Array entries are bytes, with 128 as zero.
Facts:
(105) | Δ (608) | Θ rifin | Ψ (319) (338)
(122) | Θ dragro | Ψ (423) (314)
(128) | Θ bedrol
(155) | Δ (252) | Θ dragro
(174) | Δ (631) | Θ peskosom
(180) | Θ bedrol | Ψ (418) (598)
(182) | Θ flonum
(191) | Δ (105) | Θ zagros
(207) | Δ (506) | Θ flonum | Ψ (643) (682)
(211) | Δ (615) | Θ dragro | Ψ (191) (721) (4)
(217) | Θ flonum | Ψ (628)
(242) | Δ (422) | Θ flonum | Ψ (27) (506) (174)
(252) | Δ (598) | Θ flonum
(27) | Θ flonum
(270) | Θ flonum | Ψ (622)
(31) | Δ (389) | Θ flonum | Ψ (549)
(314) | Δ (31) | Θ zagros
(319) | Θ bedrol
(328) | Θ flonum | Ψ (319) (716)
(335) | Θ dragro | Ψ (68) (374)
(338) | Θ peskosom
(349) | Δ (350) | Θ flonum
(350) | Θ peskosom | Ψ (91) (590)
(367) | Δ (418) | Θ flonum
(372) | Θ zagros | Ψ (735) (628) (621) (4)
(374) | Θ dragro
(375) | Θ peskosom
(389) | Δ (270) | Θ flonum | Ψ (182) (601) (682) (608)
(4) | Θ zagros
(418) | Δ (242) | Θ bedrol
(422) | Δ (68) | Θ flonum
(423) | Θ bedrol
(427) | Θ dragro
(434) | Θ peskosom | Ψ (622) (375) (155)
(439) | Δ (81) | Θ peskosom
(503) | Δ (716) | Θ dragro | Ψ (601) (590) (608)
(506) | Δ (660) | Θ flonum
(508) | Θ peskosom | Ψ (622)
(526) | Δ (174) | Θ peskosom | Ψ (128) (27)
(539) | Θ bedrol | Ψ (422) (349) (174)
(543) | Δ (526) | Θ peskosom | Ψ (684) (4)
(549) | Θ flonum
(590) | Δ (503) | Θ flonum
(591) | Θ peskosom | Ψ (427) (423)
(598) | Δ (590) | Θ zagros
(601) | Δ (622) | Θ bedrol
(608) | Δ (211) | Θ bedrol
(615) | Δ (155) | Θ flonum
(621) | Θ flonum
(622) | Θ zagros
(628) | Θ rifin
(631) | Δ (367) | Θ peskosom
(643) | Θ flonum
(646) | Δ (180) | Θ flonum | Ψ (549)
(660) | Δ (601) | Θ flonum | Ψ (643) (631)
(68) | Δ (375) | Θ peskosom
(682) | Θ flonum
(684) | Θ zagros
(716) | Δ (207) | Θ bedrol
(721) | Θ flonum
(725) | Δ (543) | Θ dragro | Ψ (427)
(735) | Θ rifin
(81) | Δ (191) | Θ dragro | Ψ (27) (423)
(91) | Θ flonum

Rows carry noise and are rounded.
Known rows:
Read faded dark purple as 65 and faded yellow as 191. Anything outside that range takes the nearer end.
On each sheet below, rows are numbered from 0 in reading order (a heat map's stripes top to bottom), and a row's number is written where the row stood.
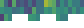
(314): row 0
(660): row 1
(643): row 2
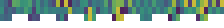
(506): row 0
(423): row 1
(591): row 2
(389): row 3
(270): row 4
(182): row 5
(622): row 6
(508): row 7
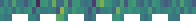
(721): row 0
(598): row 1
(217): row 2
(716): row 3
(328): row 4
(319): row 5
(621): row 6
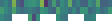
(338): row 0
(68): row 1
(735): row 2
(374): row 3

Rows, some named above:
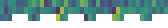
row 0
(427)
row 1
(375)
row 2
(543)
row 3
(314)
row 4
(372)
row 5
(628)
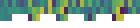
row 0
(684)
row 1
(31)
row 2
(434)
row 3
(418)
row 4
(270)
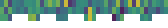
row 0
(191)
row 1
(105)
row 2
(725)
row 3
(389)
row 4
(622)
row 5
(155)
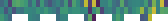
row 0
(590)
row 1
(684)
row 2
(539)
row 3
(81)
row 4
(335)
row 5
(549)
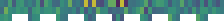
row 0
(328)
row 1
(539)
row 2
(735)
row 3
(526)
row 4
(122)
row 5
(615)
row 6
(628)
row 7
(4)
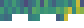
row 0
(349)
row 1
(180)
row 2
(646)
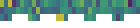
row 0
(242)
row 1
(608)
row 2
(211)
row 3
(328)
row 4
(174)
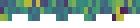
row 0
(503)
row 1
(526)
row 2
(601)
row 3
(439)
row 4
(270)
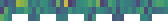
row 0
(207)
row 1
(128)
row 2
(725)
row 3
(375)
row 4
(27)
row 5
(252)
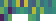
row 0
(622)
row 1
(350)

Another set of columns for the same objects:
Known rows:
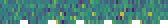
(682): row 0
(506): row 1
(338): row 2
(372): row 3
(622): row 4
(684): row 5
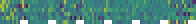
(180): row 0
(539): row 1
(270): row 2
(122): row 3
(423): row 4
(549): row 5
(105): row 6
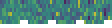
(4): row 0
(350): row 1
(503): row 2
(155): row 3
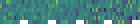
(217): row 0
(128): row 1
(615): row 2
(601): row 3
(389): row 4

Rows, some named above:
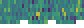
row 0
(439)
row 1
(622)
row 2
(725)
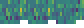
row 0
(526)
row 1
(526)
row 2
(506)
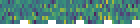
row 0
(608)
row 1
(319)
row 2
(81)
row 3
(374)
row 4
(328)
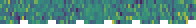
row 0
(31)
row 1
(217)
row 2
(590)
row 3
(427)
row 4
(319)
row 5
(314)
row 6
(375)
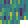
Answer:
(155)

